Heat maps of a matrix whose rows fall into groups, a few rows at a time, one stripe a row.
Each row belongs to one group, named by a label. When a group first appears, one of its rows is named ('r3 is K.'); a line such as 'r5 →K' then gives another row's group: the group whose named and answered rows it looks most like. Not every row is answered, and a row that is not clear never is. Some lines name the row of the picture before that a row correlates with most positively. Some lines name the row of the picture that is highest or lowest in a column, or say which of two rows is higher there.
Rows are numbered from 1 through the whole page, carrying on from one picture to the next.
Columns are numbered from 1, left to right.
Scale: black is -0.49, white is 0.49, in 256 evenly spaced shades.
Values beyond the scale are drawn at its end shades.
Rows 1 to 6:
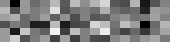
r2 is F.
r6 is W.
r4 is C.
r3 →W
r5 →F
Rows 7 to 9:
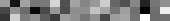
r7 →F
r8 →C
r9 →W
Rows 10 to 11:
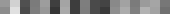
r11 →W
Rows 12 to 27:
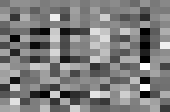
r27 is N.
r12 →W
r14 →F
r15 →W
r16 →C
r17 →F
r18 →C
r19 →F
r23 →F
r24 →W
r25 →C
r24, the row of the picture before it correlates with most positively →11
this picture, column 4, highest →21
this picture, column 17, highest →18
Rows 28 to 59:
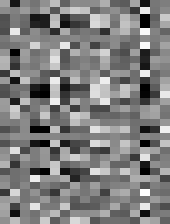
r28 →F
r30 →C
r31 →C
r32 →W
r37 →F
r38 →W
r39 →F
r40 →C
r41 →C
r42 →F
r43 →W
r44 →N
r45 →N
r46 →C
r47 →W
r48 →C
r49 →W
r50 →N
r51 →F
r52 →C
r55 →W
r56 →W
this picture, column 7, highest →34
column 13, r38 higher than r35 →Yes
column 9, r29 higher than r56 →Yes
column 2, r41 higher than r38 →No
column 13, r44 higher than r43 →No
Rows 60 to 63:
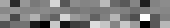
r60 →F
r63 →C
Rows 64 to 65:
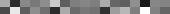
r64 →F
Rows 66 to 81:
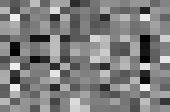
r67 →F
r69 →W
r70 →W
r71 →C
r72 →F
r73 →F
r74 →C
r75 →W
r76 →F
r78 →W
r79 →N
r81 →N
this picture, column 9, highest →81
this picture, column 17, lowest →80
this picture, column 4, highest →66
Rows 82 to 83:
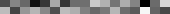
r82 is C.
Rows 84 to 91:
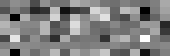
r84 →N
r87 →N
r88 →N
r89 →W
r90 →W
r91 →F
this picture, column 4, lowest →85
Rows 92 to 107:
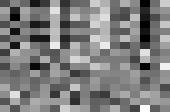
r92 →C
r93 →F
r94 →F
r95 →C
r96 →F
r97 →C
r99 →W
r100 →N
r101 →C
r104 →N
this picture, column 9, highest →100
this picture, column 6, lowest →105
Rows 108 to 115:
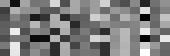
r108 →F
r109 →W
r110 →C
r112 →W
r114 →W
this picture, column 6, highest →108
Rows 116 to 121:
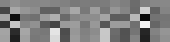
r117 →W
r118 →F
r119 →W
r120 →F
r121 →F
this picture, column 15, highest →119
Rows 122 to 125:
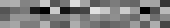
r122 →N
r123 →C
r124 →W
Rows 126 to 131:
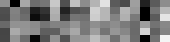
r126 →F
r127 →C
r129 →W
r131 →C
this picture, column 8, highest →126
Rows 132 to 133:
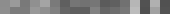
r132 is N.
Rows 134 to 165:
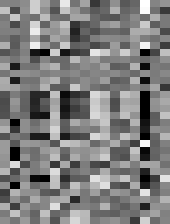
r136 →N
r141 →C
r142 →N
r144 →W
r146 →N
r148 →C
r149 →C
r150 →C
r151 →F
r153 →C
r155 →F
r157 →W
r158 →F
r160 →F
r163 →F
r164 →N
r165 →N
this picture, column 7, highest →134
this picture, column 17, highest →159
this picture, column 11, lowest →157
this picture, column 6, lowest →157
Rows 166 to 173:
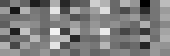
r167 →F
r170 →F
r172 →F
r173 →W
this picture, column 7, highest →171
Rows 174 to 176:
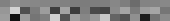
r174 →W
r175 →W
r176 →F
